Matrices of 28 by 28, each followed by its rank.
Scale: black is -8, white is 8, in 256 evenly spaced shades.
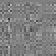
three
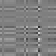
one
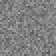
full rank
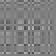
one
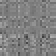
three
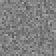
full rank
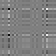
one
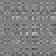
three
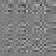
three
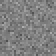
full rank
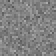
full rank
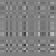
one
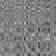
three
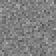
full rank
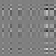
one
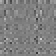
three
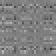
three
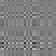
one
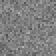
full rank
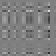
one
